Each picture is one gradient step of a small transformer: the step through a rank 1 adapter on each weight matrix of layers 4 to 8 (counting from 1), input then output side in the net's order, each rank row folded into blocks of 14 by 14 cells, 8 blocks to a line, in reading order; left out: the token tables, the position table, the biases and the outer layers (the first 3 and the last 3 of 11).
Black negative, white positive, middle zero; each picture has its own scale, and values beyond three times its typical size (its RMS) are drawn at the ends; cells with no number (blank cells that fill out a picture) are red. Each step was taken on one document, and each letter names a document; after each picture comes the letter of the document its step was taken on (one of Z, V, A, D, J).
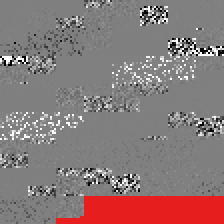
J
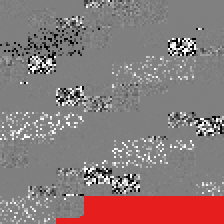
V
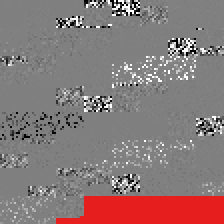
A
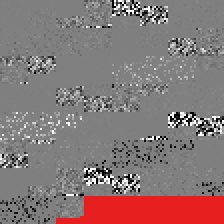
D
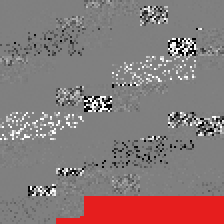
D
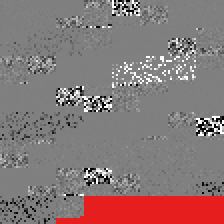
J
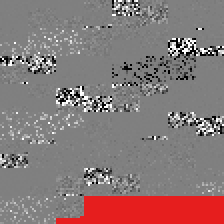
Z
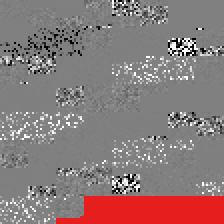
V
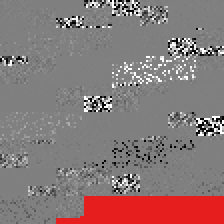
J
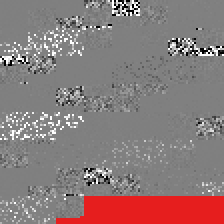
J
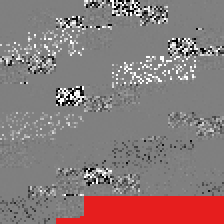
J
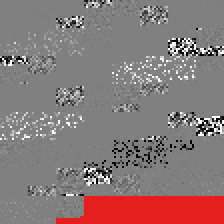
D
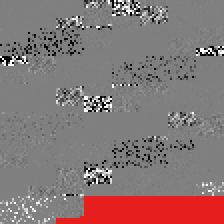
A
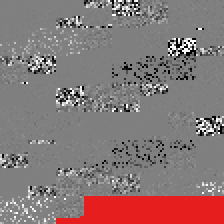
Z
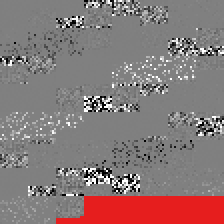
D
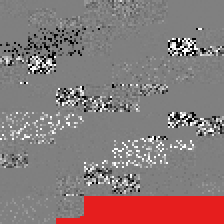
V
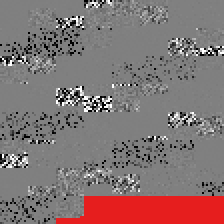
A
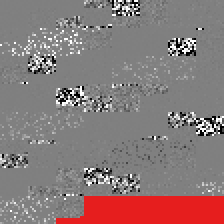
Z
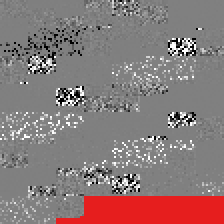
V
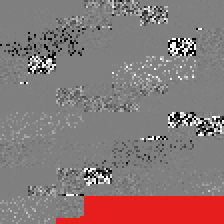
D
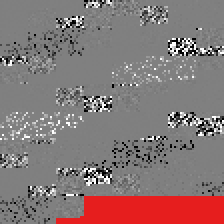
D
